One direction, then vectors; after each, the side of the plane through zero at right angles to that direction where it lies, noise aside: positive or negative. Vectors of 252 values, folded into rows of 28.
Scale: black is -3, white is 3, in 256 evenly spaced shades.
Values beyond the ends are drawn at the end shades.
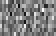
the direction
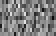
negative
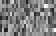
negative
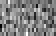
negative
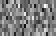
negative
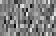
positive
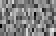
negative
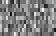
positive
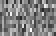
negative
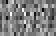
negative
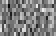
positive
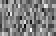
negative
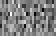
negative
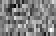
positive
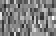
positive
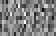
negative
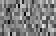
positive
